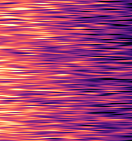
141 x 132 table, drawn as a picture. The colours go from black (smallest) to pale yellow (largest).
Average level on the scale: 50%. Slope: up to the left. Grain: streaks across. Histogram: bell-shaped.
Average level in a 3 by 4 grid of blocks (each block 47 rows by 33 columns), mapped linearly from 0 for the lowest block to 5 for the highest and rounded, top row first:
5420
5321
5321
